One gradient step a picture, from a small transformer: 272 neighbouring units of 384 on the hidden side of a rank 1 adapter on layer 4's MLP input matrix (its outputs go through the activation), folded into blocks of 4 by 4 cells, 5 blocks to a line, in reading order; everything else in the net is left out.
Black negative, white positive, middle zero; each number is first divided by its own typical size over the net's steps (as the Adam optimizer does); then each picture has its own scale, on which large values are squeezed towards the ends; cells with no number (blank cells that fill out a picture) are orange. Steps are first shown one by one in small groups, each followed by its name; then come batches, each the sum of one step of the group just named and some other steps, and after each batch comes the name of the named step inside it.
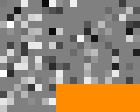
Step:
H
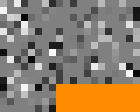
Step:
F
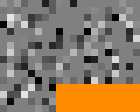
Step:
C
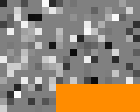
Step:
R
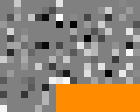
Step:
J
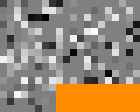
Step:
R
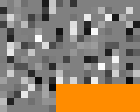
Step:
C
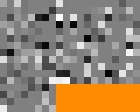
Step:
J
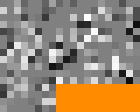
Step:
F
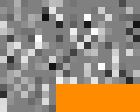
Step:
J
